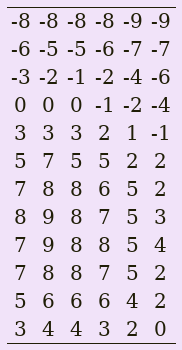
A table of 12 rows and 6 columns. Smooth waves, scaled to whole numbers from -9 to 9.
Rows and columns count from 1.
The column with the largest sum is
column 2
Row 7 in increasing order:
2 5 6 7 8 8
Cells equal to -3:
1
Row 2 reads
-6 -5 -5 -6 -7 -7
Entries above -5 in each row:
0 0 5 6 6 6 6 6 6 6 6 6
